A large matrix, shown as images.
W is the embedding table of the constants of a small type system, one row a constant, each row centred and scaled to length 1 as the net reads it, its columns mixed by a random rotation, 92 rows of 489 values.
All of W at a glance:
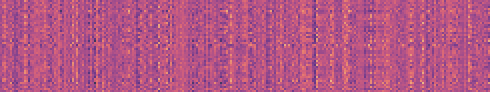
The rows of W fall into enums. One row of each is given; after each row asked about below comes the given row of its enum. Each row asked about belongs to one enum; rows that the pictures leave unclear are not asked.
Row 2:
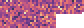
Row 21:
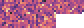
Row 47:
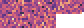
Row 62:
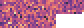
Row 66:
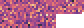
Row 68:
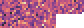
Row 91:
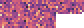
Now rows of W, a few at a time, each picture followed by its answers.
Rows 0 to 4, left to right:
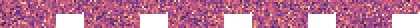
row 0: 68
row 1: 2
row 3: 91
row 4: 66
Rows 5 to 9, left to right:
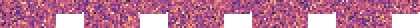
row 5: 68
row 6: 21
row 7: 62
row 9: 2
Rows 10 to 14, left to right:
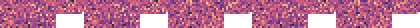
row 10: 66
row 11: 66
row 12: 47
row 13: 66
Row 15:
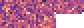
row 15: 21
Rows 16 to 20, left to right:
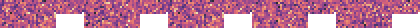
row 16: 21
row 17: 68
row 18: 21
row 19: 91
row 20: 66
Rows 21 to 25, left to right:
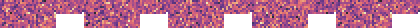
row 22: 68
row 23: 47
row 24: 62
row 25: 21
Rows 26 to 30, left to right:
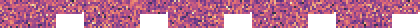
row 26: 66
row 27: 62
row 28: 2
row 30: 66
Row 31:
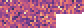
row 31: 2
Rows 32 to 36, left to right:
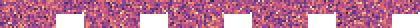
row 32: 62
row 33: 91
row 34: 21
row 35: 2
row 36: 68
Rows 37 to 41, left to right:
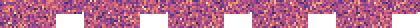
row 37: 62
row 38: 2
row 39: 47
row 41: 47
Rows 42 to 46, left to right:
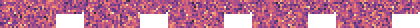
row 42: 62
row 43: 21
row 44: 91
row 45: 91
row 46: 91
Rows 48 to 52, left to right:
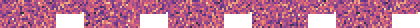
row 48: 47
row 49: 68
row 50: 47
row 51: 66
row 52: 47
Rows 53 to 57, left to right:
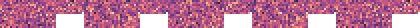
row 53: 66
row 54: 21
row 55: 47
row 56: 21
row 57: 66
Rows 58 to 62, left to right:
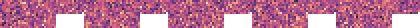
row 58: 68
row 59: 91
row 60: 47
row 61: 21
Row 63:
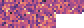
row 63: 21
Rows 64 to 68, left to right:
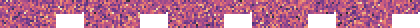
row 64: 2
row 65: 21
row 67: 62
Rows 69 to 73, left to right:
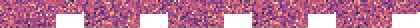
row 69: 66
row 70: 68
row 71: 2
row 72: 68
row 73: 47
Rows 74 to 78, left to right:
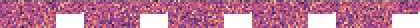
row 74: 47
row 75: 66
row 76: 2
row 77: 47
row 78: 62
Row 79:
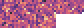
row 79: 21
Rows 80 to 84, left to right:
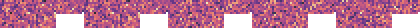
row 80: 21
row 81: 21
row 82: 47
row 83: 47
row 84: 2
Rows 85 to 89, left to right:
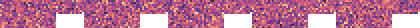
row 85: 91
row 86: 47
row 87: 21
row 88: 66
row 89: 62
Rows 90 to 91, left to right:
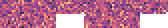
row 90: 47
